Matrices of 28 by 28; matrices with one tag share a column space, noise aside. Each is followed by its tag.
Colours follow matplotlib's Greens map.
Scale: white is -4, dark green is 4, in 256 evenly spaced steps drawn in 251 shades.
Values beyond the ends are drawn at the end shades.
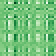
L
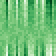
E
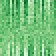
E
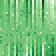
E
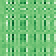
L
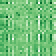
L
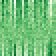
E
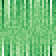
E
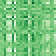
L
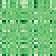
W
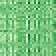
L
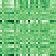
W
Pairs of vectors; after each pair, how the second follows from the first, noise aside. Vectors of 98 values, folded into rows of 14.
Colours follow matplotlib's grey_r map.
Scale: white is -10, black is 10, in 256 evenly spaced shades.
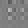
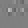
partly zeroed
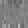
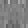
reversed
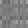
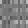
scaled up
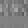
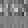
scaled up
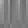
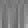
reversed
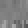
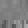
negated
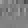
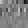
scaled up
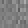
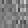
scaled up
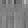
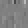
partly zeroed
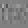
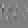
partly zeroed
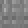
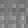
reversed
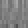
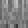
scaled up
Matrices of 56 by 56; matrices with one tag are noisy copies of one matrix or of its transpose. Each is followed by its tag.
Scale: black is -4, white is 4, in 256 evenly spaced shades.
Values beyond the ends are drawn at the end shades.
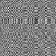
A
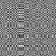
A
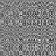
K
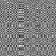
A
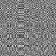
A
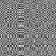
A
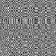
A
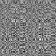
K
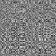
K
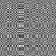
A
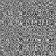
K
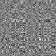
K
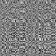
K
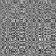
K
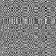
A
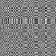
A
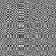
A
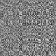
K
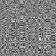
K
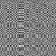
A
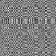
A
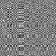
A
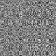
K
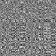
K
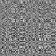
K
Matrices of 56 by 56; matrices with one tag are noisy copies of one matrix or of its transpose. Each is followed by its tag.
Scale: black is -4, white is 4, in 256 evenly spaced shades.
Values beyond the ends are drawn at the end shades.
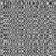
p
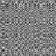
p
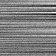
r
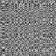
p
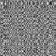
p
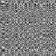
p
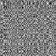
p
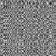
p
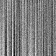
r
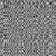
p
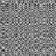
p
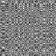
p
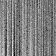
r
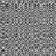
p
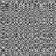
p
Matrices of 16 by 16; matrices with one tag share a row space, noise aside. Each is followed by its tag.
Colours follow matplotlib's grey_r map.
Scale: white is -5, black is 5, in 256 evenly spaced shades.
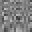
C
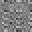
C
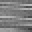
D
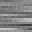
D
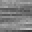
D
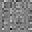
C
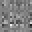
C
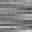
D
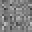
C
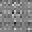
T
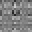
T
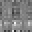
T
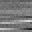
D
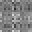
T
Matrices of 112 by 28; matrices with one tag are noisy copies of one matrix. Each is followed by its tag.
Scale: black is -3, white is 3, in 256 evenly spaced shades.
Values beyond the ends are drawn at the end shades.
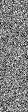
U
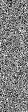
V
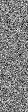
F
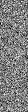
U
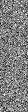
U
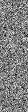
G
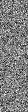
U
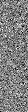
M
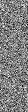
F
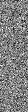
M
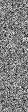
G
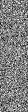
U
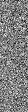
M
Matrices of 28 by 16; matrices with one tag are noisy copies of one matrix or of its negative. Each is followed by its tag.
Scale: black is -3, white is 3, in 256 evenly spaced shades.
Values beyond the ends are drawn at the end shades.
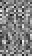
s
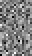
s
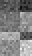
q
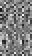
s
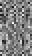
s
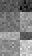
q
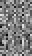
s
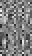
s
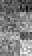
q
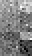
q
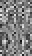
s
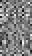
s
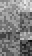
q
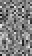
s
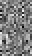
s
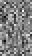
s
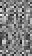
s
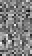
s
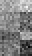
q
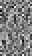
s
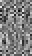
s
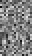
s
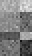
q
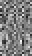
s
